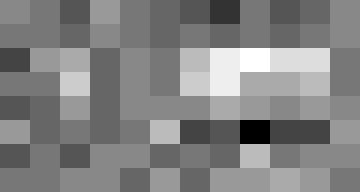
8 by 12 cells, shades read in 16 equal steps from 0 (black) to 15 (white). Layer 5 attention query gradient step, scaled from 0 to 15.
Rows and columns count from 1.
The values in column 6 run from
6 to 11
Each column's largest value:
9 9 12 9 8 11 12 14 15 13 13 9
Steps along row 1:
down down up down down down down up down up up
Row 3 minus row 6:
-5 3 3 0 1 -4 7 9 15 9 9 -2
